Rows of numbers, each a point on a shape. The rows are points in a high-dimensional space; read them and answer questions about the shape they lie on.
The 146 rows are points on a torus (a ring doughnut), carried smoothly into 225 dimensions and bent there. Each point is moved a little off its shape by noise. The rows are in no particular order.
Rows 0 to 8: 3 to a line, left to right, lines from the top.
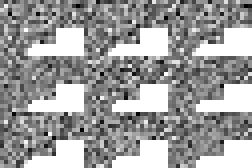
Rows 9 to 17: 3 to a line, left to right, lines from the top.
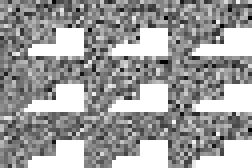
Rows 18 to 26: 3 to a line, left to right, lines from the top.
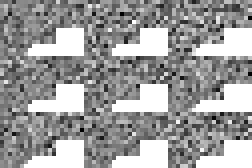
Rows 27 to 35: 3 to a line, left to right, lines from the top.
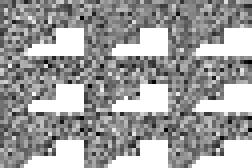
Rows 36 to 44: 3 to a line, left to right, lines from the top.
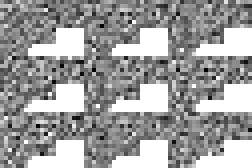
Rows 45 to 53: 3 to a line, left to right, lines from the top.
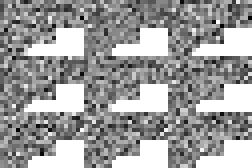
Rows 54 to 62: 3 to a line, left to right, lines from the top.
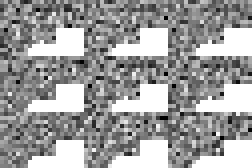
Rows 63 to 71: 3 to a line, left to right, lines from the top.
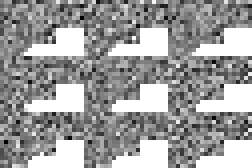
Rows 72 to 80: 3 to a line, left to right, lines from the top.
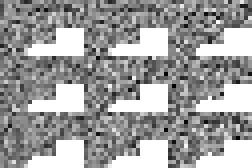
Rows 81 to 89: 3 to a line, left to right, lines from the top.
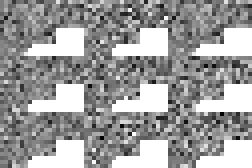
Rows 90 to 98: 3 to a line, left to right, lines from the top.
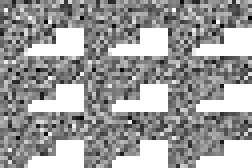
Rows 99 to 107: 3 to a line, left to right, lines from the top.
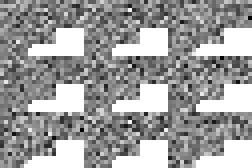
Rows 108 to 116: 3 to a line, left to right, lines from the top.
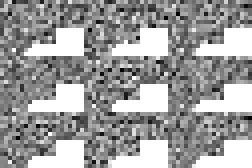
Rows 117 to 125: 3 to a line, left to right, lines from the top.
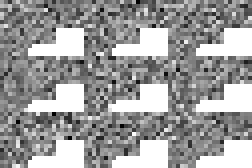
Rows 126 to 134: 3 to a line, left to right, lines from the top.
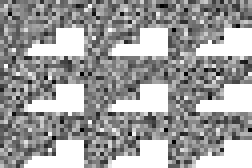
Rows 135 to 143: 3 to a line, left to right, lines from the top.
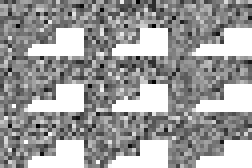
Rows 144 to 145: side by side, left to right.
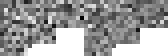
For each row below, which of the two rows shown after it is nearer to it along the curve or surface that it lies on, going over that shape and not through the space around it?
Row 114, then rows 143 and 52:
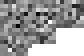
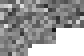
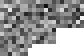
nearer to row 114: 143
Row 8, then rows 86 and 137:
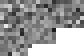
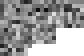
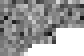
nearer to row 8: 86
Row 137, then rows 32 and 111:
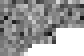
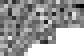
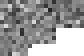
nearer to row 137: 32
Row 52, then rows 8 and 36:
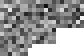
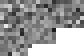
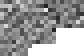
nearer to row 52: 8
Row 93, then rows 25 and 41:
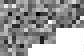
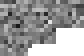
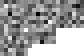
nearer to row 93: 41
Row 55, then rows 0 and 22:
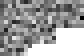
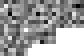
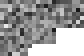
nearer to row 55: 22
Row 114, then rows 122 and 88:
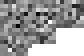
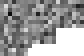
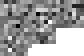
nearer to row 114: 88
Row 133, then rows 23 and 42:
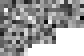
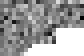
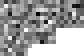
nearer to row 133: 23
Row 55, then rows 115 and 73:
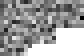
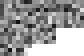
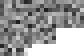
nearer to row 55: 115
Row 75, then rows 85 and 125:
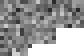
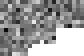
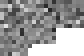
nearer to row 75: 125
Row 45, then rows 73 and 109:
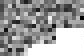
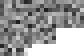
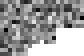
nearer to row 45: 109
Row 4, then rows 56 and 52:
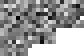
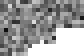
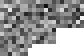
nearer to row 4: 52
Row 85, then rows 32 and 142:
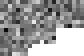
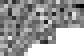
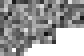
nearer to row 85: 142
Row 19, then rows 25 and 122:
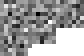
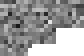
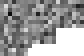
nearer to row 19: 122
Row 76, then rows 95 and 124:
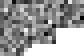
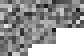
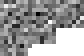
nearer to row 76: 124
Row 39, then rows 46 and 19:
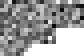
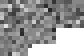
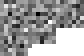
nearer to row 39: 19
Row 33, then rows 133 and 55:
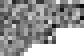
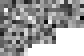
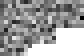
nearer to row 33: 133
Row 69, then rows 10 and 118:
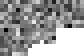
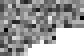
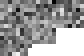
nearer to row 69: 10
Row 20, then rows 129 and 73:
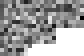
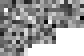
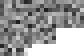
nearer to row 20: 129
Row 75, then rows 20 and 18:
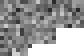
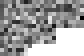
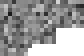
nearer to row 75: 20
